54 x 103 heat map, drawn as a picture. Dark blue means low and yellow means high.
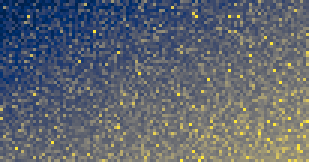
The bottom right is the ninth with the highest average. There is an overall slope up to the bottom right. There are no regular stripes. The grain is fine, like static. The ninth with the lowest average is the top left. No row or column stands out.
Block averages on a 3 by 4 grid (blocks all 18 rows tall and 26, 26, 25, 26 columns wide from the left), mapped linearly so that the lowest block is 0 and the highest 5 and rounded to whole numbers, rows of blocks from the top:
0123 | 1234 | 3345
